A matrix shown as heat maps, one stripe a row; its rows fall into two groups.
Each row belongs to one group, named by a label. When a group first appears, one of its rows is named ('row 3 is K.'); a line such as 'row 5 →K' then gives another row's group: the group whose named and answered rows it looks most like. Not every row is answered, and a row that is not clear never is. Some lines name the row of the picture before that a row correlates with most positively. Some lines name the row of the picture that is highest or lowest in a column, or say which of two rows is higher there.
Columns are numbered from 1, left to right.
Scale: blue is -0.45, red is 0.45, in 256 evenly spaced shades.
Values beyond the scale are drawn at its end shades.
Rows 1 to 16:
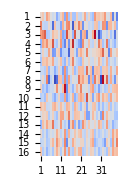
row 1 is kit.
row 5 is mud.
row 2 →kit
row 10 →mud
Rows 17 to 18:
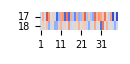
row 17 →kit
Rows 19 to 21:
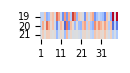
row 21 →kit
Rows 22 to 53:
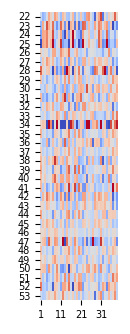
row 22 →mud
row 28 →kit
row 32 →kit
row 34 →mud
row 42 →kit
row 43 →kit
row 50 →mud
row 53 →mud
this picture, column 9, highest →34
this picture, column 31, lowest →36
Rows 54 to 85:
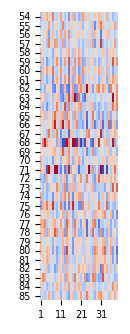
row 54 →kit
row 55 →mud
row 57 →mud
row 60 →kit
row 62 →mud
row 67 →mud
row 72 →mud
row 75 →kit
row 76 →kit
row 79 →kit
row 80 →kit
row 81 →kit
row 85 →mud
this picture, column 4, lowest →71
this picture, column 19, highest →66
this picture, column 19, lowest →68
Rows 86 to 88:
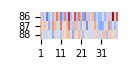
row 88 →kit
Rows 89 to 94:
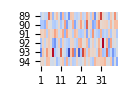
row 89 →mud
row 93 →kit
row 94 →kit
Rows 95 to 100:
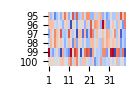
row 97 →kit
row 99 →kit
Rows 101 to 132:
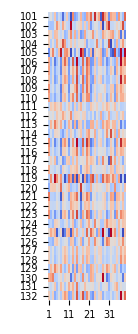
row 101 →mud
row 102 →mud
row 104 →mud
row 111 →kit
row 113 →kit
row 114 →mud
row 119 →kit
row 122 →kit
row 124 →mud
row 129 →kit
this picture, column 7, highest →105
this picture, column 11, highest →119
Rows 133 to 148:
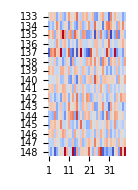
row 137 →kit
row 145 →kit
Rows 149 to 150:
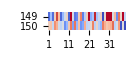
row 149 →mud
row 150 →kit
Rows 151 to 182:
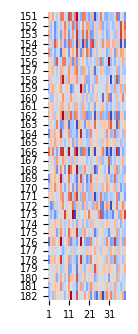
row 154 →kit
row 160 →mud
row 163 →mud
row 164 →kit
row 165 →kit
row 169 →kit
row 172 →mud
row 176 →kit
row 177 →mud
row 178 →kit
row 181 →kit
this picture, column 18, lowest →154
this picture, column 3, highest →166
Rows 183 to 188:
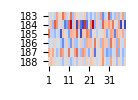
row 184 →kit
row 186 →mud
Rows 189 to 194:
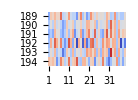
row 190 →mud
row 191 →mud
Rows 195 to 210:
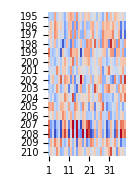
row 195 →mud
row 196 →kit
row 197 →kit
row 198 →mud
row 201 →mud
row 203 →mud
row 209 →kit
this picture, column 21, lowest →205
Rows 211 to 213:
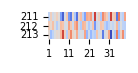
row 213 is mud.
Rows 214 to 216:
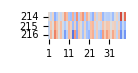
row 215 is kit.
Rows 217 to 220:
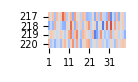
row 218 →mud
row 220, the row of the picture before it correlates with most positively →214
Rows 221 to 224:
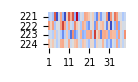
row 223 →mud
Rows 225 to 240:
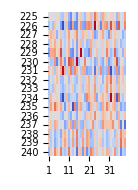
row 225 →mud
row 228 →kit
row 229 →kit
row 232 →mud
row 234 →mud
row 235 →kit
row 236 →mud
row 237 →kit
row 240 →kit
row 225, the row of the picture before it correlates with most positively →223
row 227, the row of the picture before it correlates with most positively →221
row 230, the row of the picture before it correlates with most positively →221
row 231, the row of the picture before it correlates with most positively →222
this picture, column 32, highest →234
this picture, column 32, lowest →231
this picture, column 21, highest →226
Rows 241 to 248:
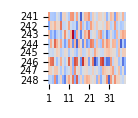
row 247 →kit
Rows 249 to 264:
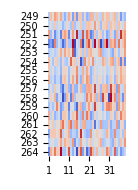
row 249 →kit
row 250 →mud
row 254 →kit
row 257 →mud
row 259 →mud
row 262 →kit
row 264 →kit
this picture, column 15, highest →251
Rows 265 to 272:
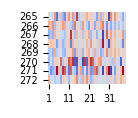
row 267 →mud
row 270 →kit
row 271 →mud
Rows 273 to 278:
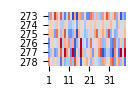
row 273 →kit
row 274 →mud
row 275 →mud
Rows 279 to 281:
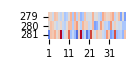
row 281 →kit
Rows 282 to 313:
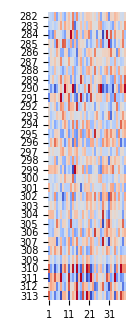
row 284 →mud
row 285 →mud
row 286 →mud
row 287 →kit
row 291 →kit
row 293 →mud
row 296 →kit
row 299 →kit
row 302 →mud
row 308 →kit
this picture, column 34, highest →311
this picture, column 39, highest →290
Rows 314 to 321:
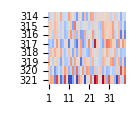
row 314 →kit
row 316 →kit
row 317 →mud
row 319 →kit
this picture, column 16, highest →321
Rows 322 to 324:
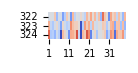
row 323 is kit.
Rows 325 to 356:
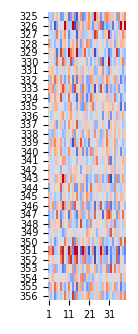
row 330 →mud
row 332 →kit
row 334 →kit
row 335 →kit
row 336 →mud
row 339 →kit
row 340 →kit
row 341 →mud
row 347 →mud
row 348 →kit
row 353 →mud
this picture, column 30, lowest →351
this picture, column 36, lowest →351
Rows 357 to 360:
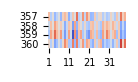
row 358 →kit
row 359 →kit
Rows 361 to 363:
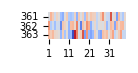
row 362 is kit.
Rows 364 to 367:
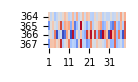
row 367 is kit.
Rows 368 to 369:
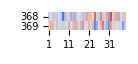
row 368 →mud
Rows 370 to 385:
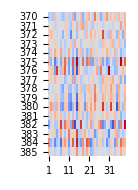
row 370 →mud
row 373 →kit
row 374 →kit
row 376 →mud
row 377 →kit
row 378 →mud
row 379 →mud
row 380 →mud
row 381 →kit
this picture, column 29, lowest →382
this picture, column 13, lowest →376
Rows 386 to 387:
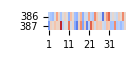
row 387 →kit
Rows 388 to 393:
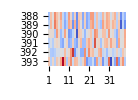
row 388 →kit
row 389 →kit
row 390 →mud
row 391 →mud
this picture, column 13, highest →392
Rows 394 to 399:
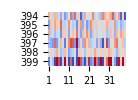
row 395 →kit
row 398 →mud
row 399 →mud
